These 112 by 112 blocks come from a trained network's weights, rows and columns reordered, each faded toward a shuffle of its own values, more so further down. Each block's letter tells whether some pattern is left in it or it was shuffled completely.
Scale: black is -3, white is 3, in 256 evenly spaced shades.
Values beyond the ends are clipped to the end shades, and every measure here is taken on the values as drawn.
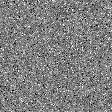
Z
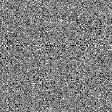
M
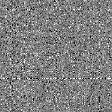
M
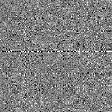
M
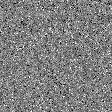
Z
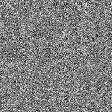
M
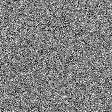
Z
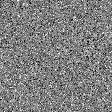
Z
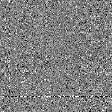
M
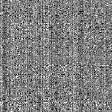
M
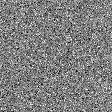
Z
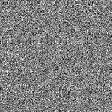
M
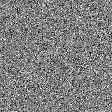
Z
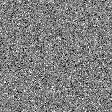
Z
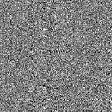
M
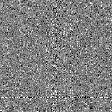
M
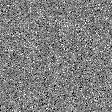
Z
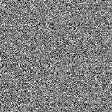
M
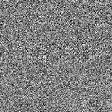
M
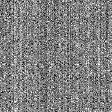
M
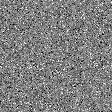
Z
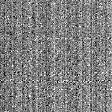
M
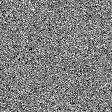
Z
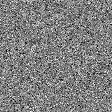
Z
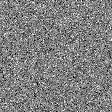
Z
